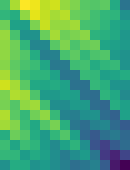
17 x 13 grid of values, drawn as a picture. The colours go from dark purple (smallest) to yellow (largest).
The field climbs toward the top left. The halves do not mirror each other. No lone cell stands out from its neighbours. The ninth with the lowest average is the bottom right. Streaks slant down to the right.
